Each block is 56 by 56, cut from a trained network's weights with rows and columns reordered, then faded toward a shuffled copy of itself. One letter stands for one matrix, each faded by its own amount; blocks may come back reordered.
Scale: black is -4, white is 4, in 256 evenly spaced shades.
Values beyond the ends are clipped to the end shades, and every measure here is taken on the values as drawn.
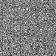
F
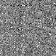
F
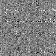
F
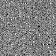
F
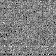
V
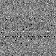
V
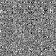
F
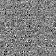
V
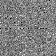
F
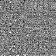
V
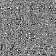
F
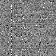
V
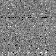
V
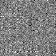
F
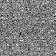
V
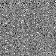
F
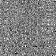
F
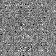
V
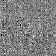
F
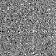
F
